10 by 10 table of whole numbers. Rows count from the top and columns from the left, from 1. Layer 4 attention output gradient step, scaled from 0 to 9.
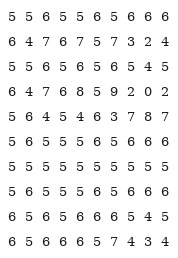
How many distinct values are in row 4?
8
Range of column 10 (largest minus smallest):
5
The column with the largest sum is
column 7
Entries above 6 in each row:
0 3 0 3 3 0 0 0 0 1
